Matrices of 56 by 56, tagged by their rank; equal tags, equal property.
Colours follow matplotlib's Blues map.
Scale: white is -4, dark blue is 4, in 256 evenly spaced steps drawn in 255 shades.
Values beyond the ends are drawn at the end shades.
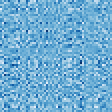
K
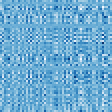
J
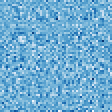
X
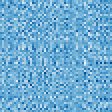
K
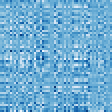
J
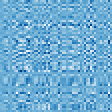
J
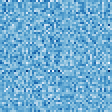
X
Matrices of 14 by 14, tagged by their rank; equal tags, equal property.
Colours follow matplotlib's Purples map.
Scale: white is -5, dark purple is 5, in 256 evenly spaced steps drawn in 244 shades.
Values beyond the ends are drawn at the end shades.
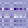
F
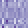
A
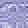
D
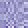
A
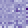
D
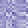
A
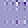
F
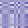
F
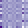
F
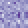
D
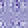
A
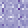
D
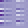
F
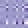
F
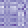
A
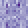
D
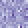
D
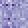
D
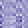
A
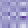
F
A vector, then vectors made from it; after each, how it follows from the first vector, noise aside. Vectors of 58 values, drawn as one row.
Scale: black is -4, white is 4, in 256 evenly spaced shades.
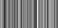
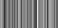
copied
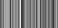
reversed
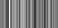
wrapped around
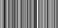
copied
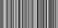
negated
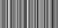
wrapped around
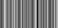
negated
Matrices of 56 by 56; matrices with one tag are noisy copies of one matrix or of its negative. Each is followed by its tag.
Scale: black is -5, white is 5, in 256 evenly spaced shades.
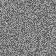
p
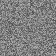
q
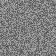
p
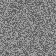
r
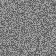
p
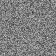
q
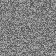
q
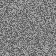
r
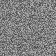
q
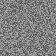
r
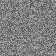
q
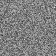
r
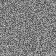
p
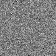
q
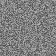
p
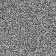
p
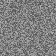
r
